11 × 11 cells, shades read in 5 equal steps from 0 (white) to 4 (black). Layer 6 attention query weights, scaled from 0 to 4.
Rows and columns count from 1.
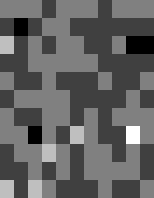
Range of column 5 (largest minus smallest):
1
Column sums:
25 30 26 24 25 28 27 29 29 26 29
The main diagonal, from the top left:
2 4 2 2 3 3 2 3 3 2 2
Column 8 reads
3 3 3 3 2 3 3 3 2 2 2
